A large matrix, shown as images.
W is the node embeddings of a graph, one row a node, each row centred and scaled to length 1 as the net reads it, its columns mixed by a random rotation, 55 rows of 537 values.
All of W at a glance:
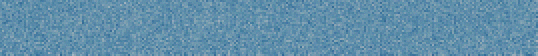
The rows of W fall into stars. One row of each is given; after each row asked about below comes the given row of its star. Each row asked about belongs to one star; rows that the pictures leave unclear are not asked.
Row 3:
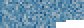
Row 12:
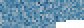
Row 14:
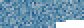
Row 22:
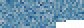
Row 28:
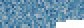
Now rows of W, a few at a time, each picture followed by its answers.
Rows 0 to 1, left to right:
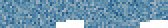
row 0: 28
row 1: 14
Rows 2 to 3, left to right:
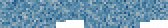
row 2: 12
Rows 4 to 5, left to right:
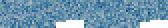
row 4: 28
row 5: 12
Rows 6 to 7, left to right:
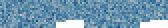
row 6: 12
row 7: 3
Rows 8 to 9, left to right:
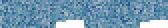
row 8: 28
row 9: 14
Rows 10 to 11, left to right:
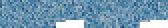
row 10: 22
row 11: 28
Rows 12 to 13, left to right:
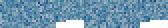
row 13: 3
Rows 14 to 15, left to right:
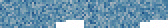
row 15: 28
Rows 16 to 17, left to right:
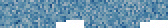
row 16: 3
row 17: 22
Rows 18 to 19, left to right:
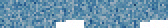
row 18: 14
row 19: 28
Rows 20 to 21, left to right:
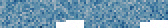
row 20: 22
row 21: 22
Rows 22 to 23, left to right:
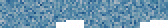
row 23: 28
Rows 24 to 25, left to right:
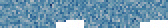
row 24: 28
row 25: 12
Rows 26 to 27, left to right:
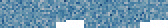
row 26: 22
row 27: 12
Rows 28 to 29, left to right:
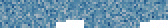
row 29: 12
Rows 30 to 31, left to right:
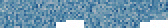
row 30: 22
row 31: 28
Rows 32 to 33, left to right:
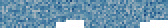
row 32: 3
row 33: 22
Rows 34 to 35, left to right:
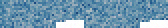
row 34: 14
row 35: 3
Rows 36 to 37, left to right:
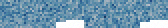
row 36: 14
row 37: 3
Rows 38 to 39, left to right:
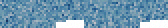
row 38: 28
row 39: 3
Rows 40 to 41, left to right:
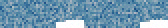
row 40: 14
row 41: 14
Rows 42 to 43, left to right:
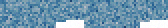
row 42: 3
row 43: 28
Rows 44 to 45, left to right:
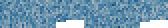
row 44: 3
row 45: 14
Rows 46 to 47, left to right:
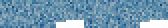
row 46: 28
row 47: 28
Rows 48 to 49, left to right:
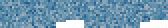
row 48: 14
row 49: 3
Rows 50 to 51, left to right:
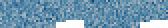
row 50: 12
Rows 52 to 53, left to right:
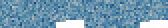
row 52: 14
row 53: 14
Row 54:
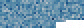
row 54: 22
